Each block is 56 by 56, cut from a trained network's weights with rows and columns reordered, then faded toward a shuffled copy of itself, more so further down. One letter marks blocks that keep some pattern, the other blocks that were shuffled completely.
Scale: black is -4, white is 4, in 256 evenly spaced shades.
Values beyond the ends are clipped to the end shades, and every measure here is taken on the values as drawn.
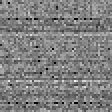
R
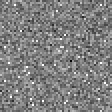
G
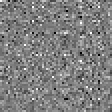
R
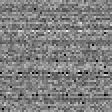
R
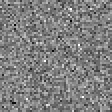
G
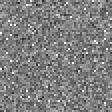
G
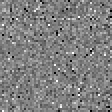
R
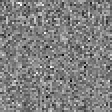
R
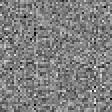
R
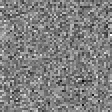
R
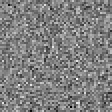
R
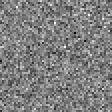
G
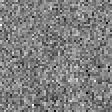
R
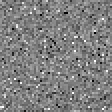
G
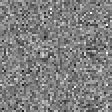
R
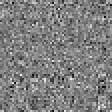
R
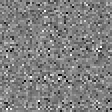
R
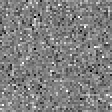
G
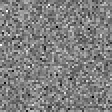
G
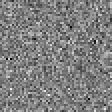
R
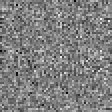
R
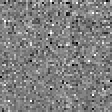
R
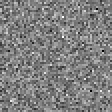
G
